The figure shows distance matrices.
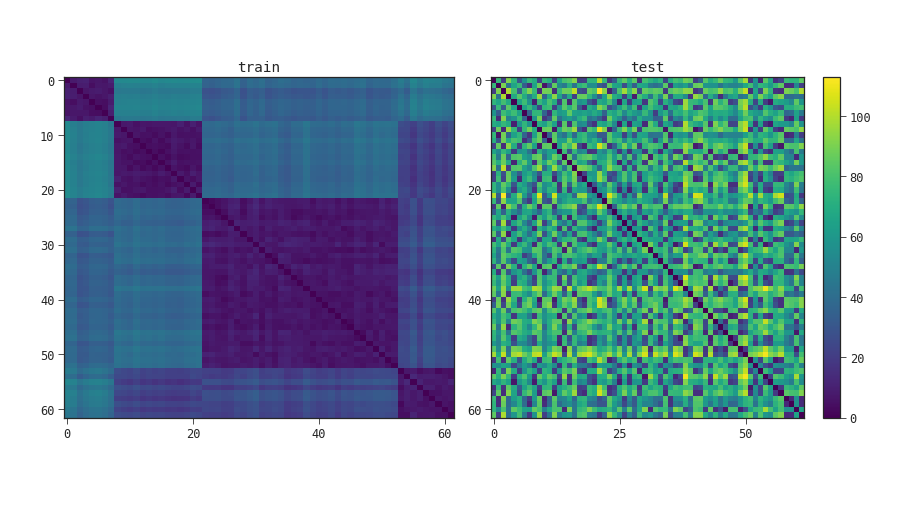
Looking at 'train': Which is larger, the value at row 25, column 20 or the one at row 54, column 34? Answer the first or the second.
the first
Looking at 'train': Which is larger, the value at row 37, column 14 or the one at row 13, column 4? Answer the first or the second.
the second
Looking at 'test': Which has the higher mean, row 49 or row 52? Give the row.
49
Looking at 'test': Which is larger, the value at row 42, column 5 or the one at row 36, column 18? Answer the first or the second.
the first
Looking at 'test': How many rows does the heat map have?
62
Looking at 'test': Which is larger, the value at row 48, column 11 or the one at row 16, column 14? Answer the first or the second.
the first
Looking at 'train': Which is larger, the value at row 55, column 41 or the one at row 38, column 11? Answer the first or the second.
the second
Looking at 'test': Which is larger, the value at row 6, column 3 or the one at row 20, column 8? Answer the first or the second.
the first
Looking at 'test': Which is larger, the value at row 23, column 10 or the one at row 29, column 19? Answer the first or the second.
the first
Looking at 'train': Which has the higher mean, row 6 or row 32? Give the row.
6
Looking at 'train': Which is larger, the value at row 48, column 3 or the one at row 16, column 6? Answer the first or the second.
the second
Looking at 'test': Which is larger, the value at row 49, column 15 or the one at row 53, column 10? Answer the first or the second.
the first
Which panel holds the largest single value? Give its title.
test
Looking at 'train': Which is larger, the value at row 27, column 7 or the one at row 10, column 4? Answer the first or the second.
the second
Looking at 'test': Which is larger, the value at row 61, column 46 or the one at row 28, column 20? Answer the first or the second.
the first
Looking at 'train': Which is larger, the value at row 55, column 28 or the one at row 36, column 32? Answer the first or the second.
the first
